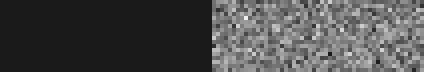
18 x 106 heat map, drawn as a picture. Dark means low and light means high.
The table splits into one row of 2 panels. Panel 1,1: very low, flat. Panel 1,2: middling, fine-grained, strong in contrast.
